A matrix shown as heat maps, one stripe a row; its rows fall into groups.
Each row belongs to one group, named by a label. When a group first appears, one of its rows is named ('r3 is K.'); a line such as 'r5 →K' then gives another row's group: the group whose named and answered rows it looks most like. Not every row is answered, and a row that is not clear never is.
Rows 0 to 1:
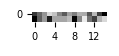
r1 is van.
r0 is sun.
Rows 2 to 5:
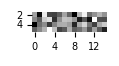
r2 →van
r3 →sun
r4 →van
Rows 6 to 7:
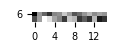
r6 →van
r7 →sun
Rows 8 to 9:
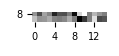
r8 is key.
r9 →sun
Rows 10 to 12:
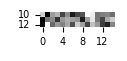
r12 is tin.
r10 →key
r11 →van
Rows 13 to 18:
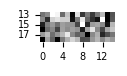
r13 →sun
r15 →tin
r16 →van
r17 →tin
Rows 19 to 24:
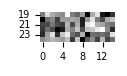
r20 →van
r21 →key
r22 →key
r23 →tin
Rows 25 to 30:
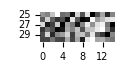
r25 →sun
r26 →van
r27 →key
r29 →tin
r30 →key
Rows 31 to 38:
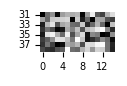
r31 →van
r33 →tin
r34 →key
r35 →tin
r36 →sun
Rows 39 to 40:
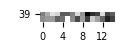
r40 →tin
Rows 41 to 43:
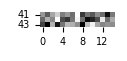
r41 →sun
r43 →van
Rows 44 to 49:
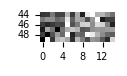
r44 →key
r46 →key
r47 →van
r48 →key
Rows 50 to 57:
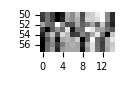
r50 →key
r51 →key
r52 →sun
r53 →key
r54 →tin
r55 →van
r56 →van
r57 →van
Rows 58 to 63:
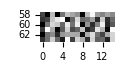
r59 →sun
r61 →tin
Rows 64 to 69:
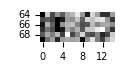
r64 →tin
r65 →key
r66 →van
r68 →tin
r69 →van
